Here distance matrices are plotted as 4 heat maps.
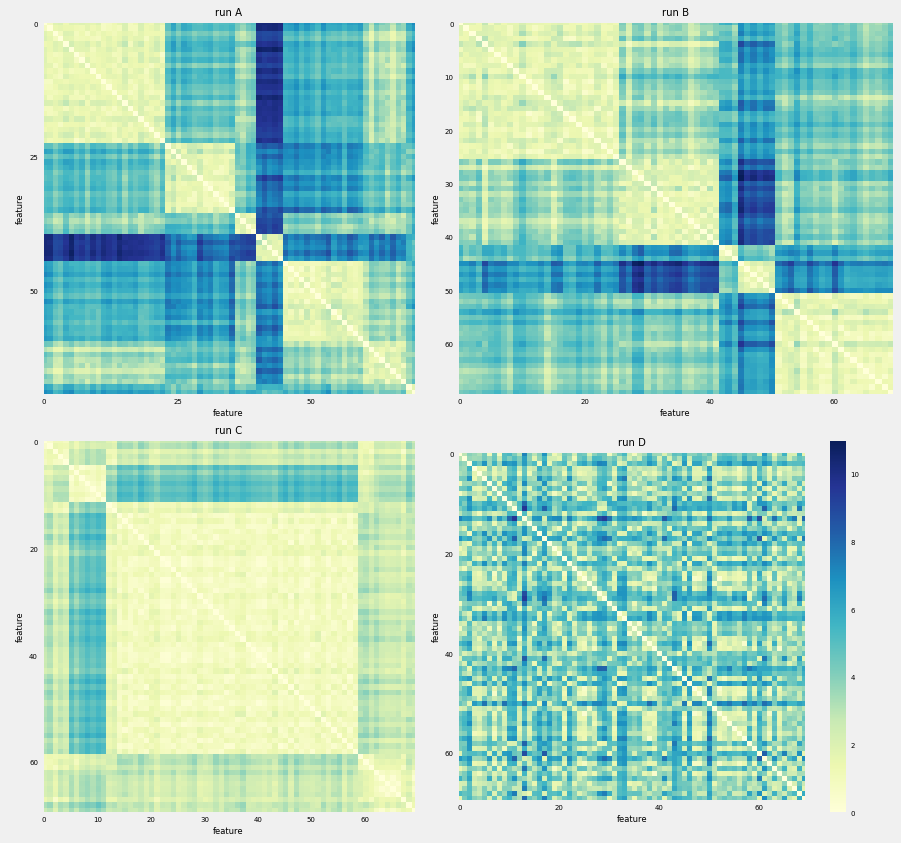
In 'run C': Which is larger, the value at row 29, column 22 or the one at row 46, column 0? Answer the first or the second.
the second
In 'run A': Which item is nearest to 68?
69
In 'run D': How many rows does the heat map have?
70
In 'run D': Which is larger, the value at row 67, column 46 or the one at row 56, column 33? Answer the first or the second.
the second
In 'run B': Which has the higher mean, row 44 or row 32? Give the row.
44
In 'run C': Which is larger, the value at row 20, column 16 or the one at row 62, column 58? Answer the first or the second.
the second
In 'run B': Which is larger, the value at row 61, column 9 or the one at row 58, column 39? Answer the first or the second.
the first
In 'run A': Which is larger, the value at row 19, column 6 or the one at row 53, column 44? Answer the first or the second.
the second
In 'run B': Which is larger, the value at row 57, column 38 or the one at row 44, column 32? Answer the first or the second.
the second
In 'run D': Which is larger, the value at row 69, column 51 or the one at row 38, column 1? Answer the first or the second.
the second
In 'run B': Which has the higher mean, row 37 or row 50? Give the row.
50
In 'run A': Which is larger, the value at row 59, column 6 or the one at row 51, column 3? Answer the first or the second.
the first
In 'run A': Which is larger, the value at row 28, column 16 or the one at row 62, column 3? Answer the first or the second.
the first
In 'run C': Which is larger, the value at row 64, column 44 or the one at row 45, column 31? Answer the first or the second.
the first
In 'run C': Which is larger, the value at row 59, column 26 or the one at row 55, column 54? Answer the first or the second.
the first
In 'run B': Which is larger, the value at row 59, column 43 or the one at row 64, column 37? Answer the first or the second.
the first
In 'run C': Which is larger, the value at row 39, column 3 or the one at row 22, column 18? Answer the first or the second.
the first
